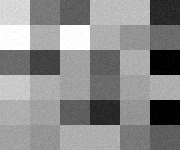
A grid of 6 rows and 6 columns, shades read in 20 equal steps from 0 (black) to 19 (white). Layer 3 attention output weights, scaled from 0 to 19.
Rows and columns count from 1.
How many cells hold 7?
4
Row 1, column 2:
9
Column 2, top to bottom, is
9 13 5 13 12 11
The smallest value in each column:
8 5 7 3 9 0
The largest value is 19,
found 2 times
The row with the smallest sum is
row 3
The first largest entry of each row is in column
1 1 5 1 1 3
